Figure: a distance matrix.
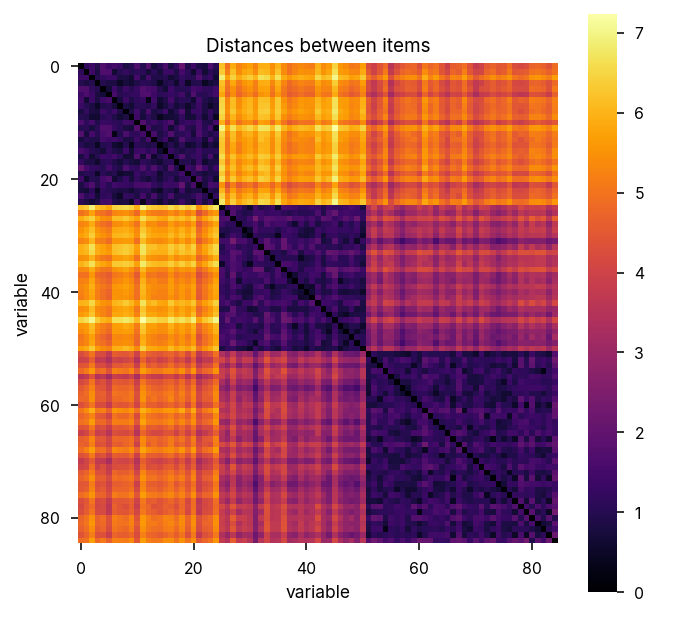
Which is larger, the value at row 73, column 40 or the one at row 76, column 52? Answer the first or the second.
the first
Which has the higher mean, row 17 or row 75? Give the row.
17
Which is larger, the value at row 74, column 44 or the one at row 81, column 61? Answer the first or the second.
the first
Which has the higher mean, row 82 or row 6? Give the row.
6
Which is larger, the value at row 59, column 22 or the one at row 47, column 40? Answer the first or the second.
the first
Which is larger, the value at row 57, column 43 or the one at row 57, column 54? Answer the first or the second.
the first
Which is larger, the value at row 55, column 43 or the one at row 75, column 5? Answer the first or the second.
the second
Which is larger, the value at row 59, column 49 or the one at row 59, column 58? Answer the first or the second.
the first
